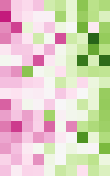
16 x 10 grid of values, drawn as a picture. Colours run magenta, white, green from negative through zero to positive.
The field climbs toward the right. The bottom left is the smoothest part. No single row or column stands out from its neighbours. The ninth with the highest average is the top right. No regular stripes run through it.
